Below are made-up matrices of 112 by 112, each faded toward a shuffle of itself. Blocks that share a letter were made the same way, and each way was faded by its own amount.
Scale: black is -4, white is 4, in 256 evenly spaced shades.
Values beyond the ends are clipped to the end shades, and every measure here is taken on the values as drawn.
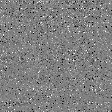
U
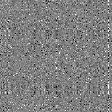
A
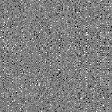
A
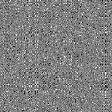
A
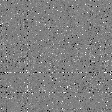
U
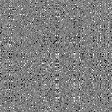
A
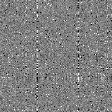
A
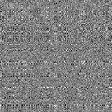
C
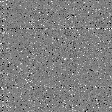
U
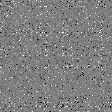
U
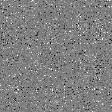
U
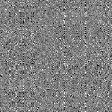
A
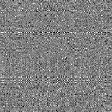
C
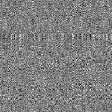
C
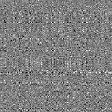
C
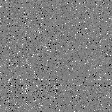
U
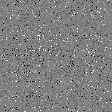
U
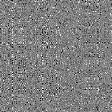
A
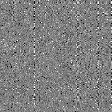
A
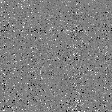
U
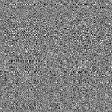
C
